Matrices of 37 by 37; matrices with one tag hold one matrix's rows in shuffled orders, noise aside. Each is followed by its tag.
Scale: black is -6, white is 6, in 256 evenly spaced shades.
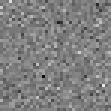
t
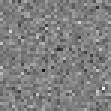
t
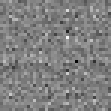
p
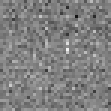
p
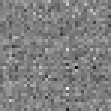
p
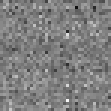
p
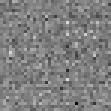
p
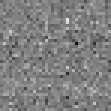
p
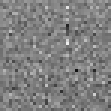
p
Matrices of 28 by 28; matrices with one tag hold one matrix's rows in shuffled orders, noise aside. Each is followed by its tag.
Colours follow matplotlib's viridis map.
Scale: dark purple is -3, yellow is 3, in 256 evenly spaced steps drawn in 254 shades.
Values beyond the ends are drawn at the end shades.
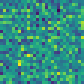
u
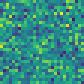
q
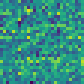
u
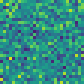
q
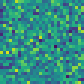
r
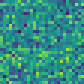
q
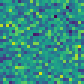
r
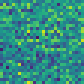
u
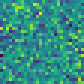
r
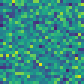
r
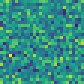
q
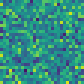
q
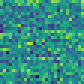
u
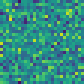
q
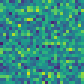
u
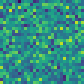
q
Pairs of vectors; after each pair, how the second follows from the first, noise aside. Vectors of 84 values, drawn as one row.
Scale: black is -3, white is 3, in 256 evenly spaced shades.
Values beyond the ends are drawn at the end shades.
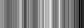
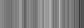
shrunk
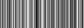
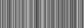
shrunk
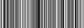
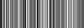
wrapped around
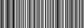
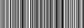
wrapped around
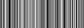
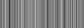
shrunk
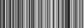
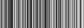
wrapped around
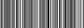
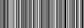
wrapped around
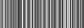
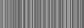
shrunk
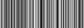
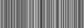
shrunk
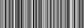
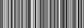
wrapped around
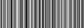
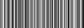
wrapped around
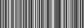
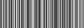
wrapped around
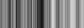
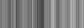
shrunk
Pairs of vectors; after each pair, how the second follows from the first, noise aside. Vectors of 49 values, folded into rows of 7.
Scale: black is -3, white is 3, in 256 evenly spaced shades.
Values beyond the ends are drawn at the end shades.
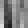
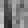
copied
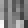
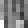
copied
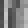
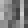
reversed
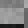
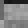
reversed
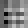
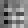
copied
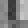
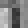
reversed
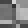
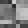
copied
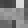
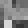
reversed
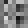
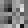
reversed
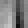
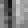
reversed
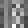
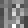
copied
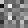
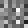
reversed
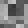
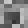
reversed
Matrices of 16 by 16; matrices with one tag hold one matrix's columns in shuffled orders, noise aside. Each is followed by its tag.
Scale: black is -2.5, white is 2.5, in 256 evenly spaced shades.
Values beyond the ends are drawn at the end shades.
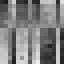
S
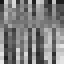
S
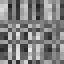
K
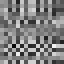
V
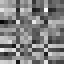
V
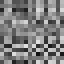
V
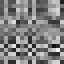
V
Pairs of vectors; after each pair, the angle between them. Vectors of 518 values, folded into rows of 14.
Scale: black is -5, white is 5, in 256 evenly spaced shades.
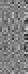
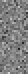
partly opposed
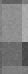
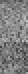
partly aligned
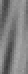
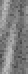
nearly opposite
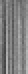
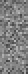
orthogonal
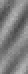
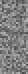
orthogonal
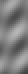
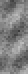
nearly opposite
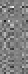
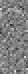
partly opposed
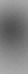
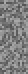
orthogonal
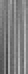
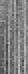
nearly parallel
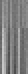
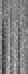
nearly opposite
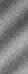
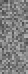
orthogonal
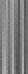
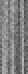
nearly parallel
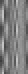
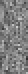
partly aligned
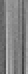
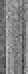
nearly parallel
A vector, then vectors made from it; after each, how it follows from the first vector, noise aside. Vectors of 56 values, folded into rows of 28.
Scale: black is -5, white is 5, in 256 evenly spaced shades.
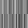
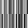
scaled up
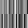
scaled up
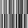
scaled up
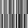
scaled up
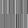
partly zeroed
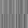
shrunk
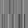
partly zeroed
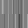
partly zeroed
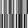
scaled up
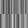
reversed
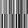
scaled up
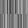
wrapped around
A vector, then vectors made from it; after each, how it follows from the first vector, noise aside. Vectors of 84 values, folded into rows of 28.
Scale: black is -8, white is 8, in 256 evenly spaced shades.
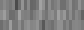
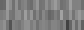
wrapped around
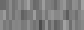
wrapped around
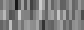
scaled up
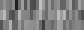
scaled up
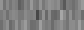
wrapped around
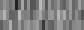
scaled up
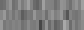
wrapped around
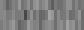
wrapped around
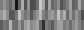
scaled up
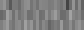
wrapped around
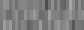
wrapped around
